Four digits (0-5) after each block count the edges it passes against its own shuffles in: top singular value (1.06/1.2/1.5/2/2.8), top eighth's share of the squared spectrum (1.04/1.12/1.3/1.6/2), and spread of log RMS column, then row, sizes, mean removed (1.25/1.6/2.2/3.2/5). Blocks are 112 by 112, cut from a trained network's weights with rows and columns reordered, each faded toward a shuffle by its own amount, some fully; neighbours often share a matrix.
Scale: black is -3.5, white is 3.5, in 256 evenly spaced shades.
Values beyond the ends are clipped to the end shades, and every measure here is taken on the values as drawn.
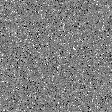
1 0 0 0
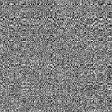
5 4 3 3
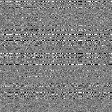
5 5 1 4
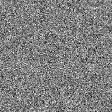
3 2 1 1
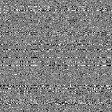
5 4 0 4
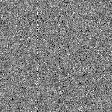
3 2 1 0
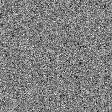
2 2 0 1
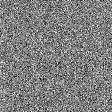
3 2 0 1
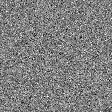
0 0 0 0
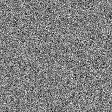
1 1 0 0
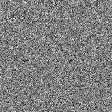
3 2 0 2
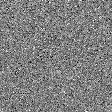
0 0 0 0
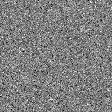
2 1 0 0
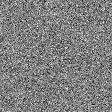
0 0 0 0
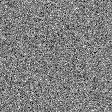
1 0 0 0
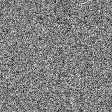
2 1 0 0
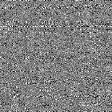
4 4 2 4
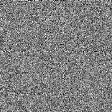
3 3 1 2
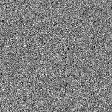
3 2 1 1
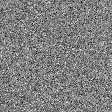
0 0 0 0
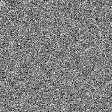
3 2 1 1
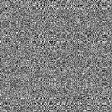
5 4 3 3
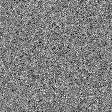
1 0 0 0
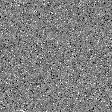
1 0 0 0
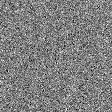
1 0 0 0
